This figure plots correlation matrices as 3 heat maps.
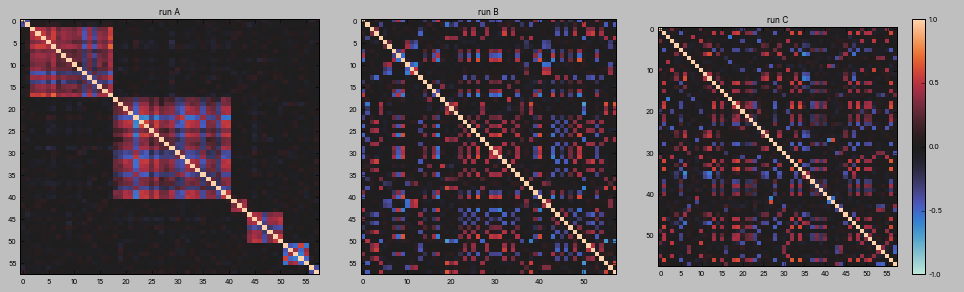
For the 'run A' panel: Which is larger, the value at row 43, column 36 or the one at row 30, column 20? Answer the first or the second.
the first
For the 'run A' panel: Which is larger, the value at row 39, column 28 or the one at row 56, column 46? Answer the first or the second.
the first
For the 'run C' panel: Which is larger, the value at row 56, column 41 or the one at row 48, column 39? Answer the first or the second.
the first
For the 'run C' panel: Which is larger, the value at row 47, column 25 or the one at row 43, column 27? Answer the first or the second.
the second
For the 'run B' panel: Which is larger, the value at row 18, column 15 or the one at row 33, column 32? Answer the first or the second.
the first
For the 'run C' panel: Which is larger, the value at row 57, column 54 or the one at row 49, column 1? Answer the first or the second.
the second
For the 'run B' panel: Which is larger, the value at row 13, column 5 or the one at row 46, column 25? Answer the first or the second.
the first
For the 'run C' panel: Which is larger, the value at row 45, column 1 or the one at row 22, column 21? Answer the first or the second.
the second
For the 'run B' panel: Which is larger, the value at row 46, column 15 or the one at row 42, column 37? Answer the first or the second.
the second
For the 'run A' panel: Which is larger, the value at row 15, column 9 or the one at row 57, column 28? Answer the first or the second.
the first
